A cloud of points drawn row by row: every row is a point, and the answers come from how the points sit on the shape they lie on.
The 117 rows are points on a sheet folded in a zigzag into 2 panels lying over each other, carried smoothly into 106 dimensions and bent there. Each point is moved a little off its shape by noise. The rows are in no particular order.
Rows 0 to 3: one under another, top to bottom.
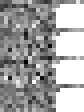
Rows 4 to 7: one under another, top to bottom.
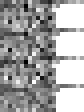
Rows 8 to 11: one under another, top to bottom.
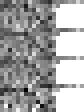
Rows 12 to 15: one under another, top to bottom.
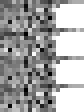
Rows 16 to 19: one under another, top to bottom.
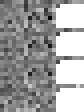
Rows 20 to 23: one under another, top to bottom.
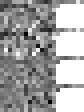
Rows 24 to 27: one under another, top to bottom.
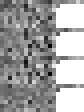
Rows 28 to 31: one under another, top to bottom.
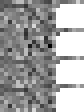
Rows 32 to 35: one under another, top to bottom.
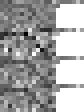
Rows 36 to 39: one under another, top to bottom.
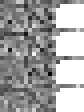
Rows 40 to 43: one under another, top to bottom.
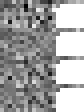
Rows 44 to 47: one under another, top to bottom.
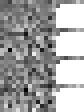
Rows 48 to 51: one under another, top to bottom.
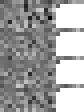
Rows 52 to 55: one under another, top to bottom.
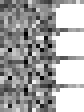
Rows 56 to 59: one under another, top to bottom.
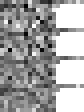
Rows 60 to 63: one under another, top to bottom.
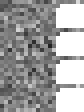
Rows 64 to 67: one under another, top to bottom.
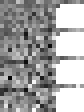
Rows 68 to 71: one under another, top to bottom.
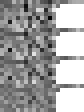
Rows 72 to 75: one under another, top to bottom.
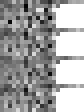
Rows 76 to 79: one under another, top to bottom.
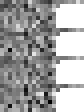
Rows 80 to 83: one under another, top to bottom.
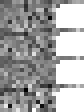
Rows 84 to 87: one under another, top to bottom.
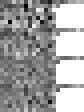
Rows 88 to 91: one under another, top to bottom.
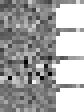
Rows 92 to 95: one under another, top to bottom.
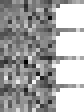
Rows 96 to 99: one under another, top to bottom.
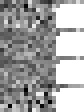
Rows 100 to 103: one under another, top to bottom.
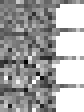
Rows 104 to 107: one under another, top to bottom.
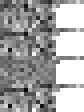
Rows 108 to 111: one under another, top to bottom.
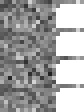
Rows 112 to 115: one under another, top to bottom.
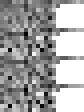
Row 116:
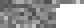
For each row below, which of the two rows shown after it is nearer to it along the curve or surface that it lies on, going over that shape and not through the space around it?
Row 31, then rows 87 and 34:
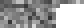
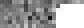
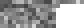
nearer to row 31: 34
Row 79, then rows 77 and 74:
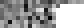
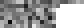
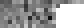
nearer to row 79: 74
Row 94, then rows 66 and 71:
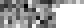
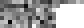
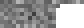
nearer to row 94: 66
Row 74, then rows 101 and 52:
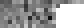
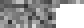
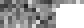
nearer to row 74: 52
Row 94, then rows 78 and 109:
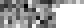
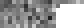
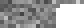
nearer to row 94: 78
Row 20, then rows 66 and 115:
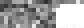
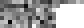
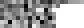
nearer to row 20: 66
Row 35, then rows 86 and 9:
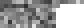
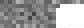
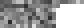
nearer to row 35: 9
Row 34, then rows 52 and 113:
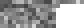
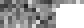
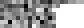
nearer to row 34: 113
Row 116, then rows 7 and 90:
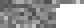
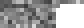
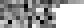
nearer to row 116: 7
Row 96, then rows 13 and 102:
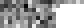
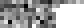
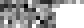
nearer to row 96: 102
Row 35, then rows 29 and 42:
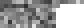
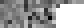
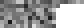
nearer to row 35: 42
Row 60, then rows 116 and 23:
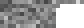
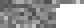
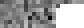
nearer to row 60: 116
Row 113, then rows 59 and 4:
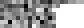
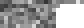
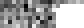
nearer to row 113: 4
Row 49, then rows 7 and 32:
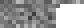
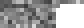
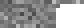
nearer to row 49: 32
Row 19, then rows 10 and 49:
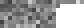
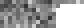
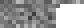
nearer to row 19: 10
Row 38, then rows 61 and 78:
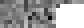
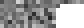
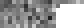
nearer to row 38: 78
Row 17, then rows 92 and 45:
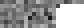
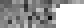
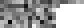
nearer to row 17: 92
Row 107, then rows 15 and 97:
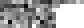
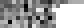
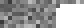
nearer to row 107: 15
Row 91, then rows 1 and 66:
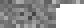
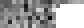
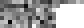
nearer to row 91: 66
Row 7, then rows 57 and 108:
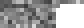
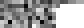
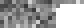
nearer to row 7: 57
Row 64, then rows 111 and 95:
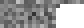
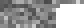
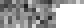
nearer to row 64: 111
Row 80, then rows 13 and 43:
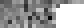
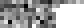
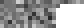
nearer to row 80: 13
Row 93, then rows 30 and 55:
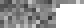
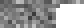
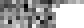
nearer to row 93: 55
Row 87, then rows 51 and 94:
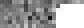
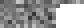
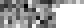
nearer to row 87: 94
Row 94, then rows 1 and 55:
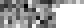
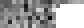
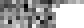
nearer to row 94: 55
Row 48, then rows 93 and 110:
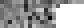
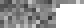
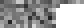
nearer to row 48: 93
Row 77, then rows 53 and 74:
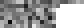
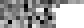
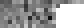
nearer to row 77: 53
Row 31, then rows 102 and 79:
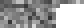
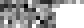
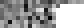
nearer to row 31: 102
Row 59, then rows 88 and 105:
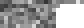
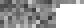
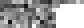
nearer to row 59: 105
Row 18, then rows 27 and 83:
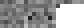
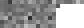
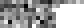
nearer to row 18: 27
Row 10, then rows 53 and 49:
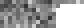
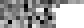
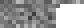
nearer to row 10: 53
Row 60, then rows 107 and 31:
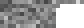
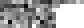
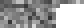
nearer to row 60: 31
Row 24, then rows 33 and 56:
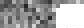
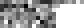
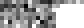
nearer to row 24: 56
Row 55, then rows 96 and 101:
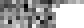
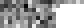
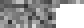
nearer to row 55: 96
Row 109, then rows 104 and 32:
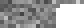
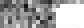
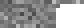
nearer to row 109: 32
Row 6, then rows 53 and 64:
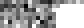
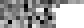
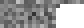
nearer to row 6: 53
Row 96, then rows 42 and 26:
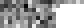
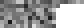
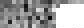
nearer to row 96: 26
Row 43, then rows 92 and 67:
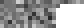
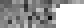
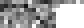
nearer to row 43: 67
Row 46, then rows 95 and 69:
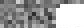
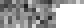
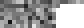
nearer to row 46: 69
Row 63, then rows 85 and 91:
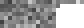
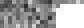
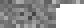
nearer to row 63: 85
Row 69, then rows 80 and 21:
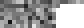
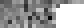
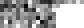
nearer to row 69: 21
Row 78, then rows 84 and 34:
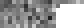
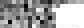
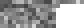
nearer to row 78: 84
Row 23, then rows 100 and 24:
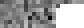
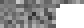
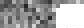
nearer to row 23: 24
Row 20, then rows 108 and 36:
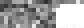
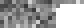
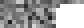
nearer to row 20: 36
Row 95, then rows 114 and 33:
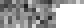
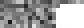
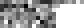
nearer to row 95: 33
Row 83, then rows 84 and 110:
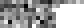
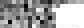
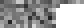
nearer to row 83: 84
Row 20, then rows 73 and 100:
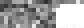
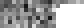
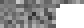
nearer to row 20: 100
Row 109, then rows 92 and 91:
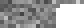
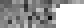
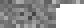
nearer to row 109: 91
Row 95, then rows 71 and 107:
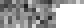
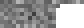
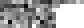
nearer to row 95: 107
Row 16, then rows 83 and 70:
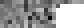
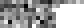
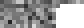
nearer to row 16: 83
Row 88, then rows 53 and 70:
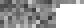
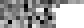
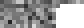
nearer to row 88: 53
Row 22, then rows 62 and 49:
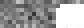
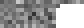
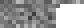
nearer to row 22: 49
